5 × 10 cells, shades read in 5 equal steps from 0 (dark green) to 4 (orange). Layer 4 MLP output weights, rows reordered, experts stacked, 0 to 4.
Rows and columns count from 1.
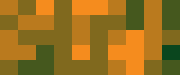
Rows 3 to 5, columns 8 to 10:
4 3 2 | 4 3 0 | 4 2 1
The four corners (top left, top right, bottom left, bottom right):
3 1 2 1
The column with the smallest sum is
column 10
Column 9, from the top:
3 3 3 3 2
